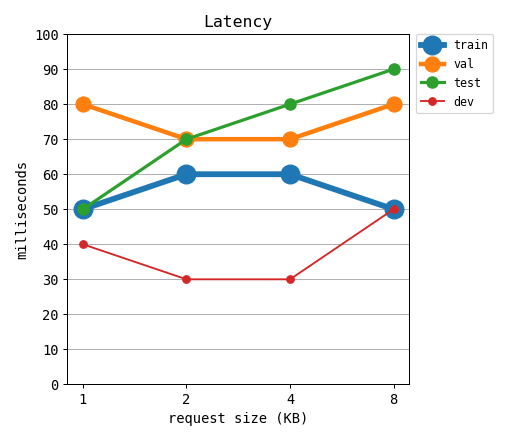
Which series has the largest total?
val
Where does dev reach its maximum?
8
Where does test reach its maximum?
8
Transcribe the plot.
Title: Latency
x-axis: request size (KB), ticks 1 2 4 8
y-axis: milliseconds, ticks 0 10 20 30 40 50 60 70 80 90 100
Legend: train, val, test, dev
Values:
train: 50 60 60 50
val: 80 70 70 80
test: 50 70 80 90
dev: 40 30 30 50
